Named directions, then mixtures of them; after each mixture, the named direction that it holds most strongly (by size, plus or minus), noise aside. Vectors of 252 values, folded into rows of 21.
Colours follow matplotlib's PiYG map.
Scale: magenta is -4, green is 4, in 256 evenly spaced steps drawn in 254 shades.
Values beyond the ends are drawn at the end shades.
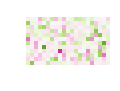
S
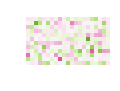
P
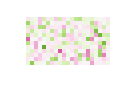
S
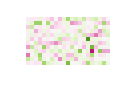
P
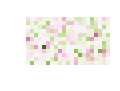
S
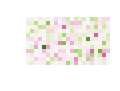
S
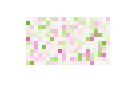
S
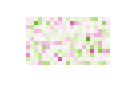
P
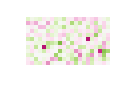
S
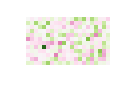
S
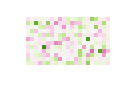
P
